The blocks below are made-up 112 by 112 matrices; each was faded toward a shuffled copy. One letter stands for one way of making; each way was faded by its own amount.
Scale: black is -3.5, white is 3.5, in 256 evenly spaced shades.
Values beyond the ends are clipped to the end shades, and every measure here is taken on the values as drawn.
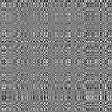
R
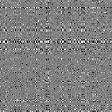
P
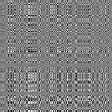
R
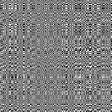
R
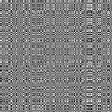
R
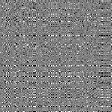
P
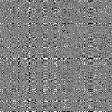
P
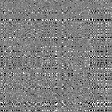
P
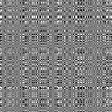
R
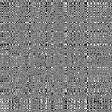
P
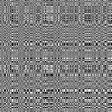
R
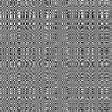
R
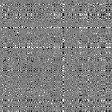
P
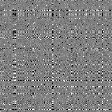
P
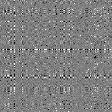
P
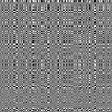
R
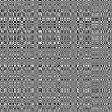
R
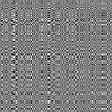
R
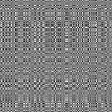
R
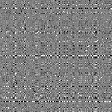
P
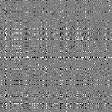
P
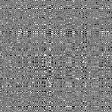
P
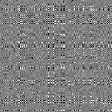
P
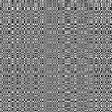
R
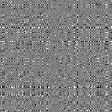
P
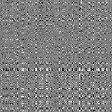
P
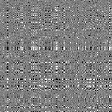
P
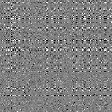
P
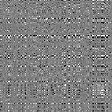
P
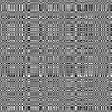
R
